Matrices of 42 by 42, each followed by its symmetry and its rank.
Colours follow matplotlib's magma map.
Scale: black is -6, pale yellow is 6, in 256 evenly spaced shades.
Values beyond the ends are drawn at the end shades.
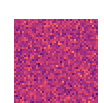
antisymmetric, full rank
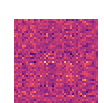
neither, rank five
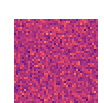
antisymmetric, full rank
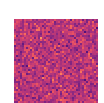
neither, full rank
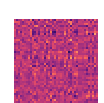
neither, rank five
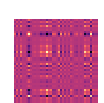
symmetric, rank one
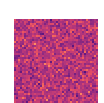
neither, full rank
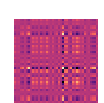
symmetric, rank one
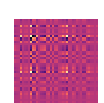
symmetric, rank one
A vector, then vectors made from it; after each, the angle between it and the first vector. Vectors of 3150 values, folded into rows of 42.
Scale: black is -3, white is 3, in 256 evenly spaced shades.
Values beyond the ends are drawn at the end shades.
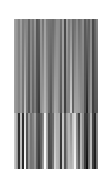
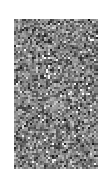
orthogonal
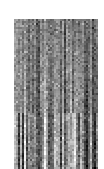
nearly parallel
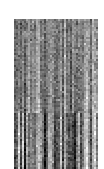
nearly opposite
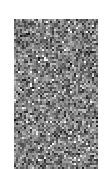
orthogonal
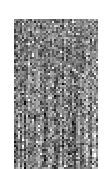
partly opposed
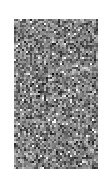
orthogonal
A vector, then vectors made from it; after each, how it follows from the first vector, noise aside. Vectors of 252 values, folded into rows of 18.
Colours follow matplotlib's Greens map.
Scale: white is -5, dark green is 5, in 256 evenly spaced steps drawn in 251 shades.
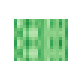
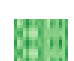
copied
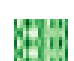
scaled up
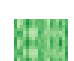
copied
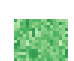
sign-scrambled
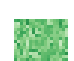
sign-scrambled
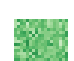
sign-scrambled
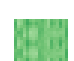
shrunk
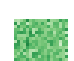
sign-scrambled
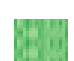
shrunk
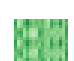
copied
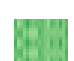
shrunk
